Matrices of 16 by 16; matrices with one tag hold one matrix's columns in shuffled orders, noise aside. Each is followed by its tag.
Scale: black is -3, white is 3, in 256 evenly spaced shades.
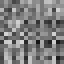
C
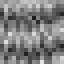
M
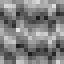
M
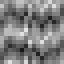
M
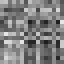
C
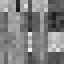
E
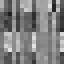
E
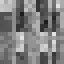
E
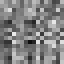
C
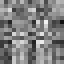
C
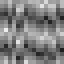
M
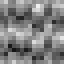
M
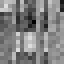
E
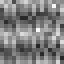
M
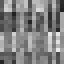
E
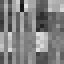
E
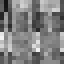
E
